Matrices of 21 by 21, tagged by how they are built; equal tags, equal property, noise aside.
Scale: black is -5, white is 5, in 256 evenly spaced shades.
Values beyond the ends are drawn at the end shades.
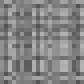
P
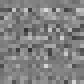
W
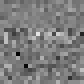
W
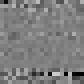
W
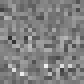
W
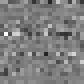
W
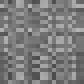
P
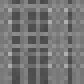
P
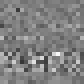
W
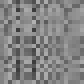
P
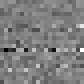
W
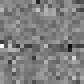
W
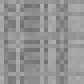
P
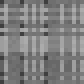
P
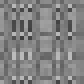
P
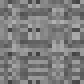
P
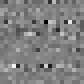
W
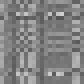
P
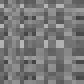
P
